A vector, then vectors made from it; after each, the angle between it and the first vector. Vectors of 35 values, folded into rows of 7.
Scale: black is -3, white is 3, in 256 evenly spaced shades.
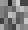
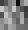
partly opposed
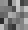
nearly parallel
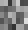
nearly parallel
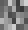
nearly opposite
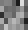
partly opposed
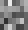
partly opposed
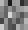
nearly parallel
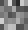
nearly opposite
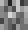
nearly parallel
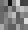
nearly parallel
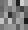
nearly opposite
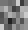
partly aligned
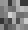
nearly parallel
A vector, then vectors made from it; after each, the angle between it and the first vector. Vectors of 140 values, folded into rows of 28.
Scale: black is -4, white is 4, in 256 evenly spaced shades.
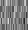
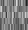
orthogonal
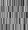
partly aligned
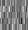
orthogonal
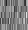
nearly opposite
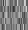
partly aligned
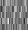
nearly parallel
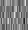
nearly parallel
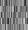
nearly opposite
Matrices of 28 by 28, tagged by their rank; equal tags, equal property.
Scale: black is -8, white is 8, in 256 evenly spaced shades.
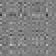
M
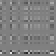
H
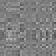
M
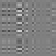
H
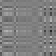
H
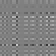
H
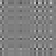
H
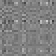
M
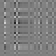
H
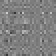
M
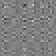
M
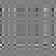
H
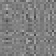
M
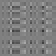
H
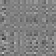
M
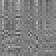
M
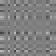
H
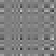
H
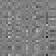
M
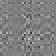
M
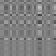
H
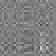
M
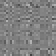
M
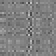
M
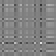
H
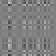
H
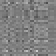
M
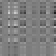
H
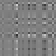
H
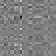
M
